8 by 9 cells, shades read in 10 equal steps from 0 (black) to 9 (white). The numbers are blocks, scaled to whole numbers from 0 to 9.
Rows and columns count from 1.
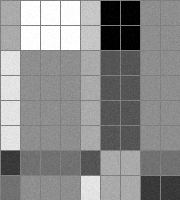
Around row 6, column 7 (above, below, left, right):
3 6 3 5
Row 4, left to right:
8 5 5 5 6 3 3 5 5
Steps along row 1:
up same same down down same up same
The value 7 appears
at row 1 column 5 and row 2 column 5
